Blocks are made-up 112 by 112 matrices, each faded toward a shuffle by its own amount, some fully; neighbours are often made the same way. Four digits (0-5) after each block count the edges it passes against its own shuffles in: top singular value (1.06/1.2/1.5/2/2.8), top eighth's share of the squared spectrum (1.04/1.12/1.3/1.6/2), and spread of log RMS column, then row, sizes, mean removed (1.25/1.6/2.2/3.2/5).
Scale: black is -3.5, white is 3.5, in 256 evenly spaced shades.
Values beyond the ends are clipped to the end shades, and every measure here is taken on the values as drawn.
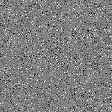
4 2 1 1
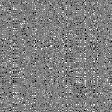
5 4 3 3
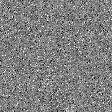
3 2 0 0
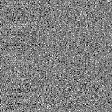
4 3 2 2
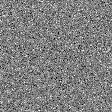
1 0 0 0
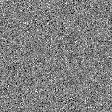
3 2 1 1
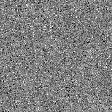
3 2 0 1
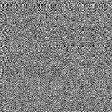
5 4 3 3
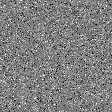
0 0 0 0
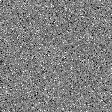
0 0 0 0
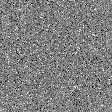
1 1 0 0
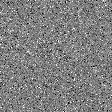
0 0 0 0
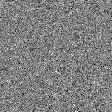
3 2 0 1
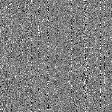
2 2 4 0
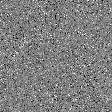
0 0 0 0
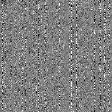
2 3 4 0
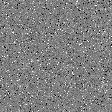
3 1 0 0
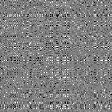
5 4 3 3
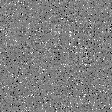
3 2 0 1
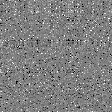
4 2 1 1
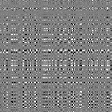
5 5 4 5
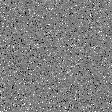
2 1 0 0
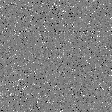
3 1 0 1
